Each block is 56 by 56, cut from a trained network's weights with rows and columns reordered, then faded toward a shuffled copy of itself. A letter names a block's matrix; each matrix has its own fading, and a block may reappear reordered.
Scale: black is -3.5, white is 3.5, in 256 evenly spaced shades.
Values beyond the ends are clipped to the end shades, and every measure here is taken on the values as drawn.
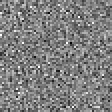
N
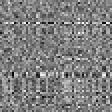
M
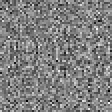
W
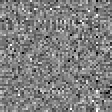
N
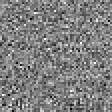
N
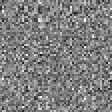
W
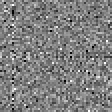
N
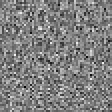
W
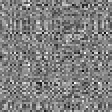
M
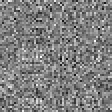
W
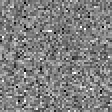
N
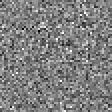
N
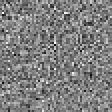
W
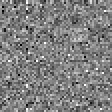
N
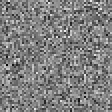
W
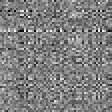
M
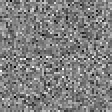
N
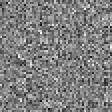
W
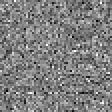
N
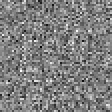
W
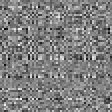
M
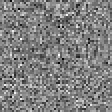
W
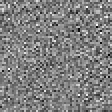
W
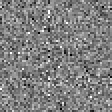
N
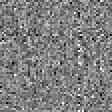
N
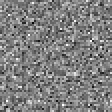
N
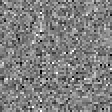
N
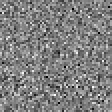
N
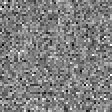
N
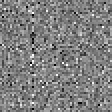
N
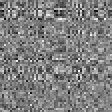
M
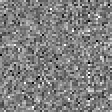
N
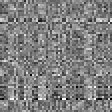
M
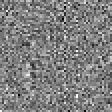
W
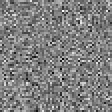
W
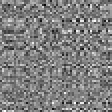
M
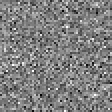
N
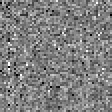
N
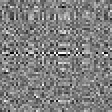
M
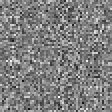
W
